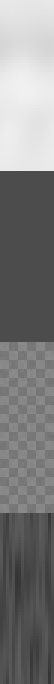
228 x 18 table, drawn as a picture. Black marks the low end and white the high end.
It is made of 4 by 1 panels. Panel 1,1: very high, smooth, faint in contrast. Panel 2,1: low, flat. Panel 3,1: middling, checkered, faint in contrast. Panel 4,1: low, streaked downward, faint in contrast.
